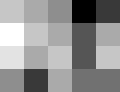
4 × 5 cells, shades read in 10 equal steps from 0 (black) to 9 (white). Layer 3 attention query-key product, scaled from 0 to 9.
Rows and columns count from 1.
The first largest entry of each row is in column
1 1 1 3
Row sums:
20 31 31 21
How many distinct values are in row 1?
5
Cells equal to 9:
1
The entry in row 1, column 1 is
7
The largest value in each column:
9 7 7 4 7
